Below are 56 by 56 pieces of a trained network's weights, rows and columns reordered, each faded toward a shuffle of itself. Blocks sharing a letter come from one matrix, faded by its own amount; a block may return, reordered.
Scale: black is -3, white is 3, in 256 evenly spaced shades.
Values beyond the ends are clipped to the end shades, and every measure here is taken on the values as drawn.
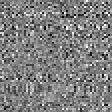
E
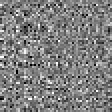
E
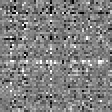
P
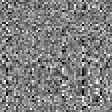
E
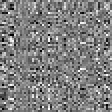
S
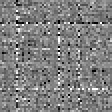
P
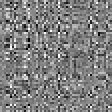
S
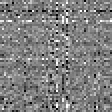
P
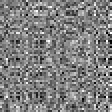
E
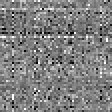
P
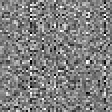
E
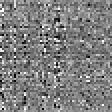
P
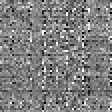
P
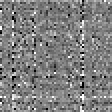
P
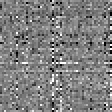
P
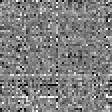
P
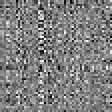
S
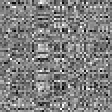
E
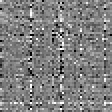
P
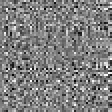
S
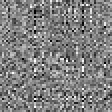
E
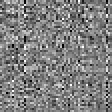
E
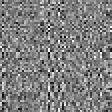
E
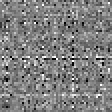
P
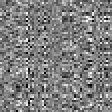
S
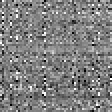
P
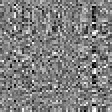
E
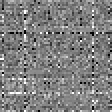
P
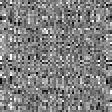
S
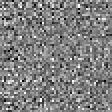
E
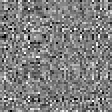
E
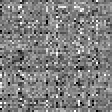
P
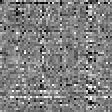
P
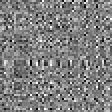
S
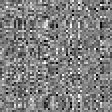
S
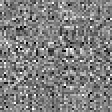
E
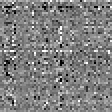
P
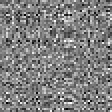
S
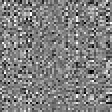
S
